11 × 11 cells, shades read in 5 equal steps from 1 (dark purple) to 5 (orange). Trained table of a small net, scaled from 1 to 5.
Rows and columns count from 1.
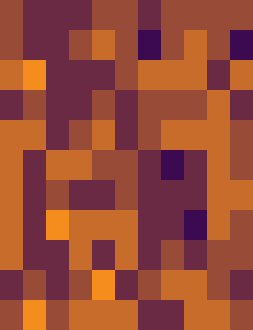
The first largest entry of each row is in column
1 5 2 10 1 1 1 3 1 5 2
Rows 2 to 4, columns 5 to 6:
4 3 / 2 3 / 3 2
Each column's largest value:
4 5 5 4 5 4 4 4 4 4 4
